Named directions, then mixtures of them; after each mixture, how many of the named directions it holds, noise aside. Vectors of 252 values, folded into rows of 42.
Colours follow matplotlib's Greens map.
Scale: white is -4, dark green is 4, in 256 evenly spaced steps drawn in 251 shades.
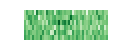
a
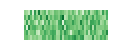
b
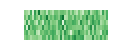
one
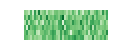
one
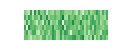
one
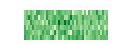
two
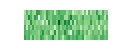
two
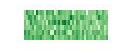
one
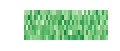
two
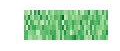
one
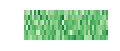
one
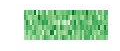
one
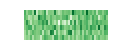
one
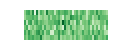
two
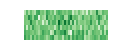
two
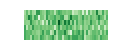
two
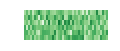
two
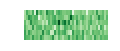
one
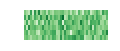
one
